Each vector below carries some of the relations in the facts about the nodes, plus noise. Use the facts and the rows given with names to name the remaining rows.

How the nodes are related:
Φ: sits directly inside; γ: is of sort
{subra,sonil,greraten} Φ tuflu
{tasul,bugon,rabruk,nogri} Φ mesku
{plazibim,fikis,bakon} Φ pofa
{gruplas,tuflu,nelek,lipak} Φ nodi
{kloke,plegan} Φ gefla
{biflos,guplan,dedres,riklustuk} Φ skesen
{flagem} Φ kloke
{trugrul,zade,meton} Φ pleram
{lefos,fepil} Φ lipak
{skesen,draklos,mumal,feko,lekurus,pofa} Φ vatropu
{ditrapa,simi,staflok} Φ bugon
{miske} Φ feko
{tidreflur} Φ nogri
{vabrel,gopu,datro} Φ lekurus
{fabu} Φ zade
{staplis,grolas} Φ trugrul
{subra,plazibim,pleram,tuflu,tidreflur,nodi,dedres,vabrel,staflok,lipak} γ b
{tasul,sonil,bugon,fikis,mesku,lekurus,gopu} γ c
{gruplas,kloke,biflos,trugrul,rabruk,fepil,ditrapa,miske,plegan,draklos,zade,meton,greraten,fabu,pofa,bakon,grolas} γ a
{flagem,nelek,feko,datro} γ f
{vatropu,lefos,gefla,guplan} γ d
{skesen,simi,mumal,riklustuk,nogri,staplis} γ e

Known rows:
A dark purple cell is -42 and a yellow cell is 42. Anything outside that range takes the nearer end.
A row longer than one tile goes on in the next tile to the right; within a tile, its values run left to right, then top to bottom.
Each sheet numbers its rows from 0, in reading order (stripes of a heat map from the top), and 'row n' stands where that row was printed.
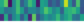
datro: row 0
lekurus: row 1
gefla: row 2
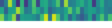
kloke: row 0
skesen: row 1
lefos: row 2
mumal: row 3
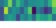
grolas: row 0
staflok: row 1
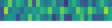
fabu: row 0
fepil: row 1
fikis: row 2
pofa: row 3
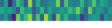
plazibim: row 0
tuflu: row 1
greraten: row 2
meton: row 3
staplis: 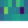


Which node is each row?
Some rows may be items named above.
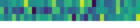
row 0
simi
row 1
staflok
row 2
ditrapa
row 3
vabrel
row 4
biflos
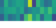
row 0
vatropu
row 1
sonil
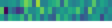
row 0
staflok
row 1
lefos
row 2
gruplas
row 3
meton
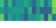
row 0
nelek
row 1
bugon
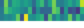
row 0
guplan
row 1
bugon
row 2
simi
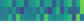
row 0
pleram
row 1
pleram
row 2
bugon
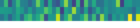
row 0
feko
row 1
plegan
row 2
flagem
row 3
nodi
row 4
dedres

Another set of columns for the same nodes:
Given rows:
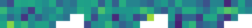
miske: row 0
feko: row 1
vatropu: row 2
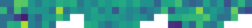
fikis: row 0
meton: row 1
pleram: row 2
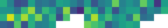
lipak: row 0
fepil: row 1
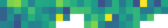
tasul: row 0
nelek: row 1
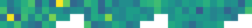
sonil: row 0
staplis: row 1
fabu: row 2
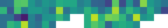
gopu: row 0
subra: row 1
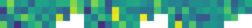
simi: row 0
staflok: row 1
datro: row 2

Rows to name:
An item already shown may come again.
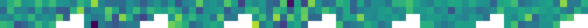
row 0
rabruk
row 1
gefla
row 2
gruplas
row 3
lefos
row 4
staplis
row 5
plegan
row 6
flagem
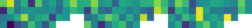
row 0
nogri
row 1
simi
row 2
staflok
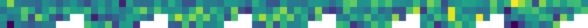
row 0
gefla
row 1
guplan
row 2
nodi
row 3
nodi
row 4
ditrapa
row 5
staflok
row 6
bugon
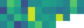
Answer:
tidreflur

